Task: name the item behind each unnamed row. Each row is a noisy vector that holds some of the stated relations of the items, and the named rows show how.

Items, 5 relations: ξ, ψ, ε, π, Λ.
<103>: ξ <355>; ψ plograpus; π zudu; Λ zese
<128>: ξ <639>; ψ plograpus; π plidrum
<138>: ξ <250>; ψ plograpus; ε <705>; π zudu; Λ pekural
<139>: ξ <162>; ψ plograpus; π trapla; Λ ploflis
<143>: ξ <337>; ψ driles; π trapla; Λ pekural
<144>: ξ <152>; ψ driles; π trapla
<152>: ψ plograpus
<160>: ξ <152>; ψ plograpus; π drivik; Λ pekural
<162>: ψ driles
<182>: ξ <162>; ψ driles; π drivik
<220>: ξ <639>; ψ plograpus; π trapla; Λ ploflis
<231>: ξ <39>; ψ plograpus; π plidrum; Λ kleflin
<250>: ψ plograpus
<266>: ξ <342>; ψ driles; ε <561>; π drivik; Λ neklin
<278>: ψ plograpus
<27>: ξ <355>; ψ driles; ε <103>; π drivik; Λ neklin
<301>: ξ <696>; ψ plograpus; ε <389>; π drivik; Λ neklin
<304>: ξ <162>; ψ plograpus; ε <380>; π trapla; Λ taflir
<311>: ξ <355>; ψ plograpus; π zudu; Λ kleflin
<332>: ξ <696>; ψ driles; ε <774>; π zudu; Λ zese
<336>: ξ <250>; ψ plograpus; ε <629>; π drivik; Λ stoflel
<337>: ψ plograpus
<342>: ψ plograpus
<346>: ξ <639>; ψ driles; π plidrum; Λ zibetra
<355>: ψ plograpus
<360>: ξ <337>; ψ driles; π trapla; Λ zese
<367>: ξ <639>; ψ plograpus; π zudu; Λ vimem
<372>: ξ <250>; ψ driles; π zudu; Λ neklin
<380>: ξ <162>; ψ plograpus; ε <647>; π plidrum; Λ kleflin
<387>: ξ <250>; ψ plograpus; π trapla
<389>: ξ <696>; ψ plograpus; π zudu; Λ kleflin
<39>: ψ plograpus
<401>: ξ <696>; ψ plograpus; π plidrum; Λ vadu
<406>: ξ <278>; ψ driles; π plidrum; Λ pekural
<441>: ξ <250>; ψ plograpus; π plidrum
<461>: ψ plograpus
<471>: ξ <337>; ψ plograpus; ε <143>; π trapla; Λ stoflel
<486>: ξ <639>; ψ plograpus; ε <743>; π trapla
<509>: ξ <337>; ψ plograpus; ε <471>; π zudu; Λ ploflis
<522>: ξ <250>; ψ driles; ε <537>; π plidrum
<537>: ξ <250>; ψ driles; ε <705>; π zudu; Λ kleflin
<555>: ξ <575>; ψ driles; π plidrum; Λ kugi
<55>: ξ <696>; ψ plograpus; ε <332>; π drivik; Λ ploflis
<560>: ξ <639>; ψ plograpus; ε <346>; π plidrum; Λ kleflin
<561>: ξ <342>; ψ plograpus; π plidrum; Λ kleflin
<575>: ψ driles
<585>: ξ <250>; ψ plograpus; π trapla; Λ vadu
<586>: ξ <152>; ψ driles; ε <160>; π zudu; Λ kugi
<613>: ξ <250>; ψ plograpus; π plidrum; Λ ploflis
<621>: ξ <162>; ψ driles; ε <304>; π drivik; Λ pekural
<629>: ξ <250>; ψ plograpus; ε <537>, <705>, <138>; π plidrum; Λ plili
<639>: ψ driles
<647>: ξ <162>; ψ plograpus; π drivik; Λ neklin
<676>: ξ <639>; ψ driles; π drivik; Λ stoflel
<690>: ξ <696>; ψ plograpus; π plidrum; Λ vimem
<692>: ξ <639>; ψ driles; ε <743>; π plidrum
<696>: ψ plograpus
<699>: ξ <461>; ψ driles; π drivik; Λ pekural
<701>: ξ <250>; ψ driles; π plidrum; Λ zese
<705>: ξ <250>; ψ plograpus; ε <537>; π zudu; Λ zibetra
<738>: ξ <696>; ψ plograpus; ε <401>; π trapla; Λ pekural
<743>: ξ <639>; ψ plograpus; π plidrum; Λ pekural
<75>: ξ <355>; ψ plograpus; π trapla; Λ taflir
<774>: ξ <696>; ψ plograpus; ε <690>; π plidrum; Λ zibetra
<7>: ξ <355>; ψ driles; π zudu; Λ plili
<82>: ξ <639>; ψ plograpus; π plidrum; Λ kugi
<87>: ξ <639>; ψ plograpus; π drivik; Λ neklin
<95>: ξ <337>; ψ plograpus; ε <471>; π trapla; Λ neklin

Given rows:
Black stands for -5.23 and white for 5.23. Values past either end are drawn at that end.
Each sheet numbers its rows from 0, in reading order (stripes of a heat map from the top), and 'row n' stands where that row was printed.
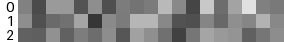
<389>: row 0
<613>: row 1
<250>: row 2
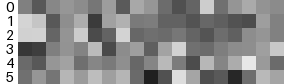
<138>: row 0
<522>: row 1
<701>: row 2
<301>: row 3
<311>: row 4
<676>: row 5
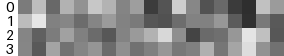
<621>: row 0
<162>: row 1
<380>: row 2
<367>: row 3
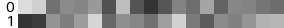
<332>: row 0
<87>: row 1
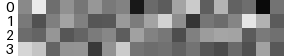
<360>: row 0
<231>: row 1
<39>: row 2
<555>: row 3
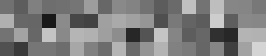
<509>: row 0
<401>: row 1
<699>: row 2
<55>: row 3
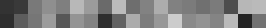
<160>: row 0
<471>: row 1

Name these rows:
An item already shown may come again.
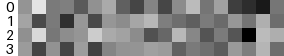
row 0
<144>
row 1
<128>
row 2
<182>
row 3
<82>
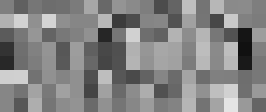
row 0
<509>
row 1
<537>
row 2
<387>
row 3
<95>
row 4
<95>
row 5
<332>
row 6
<705>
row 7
<367>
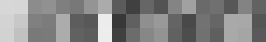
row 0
<586>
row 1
<346>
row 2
<346>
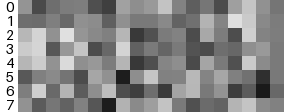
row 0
<690>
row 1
<103>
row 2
<537>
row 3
<701>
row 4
<537>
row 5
<139>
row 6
<143>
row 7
<774>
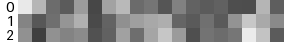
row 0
<692>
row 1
<629>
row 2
<560>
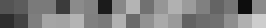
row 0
<738>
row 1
<336>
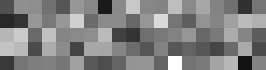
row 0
<139>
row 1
<87>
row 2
<7>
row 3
<406>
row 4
<75>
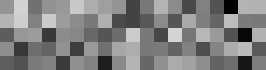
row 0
<182>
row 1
<372>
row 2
<585>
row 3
<743>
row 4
<738>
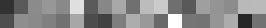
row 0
<647>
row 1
<304>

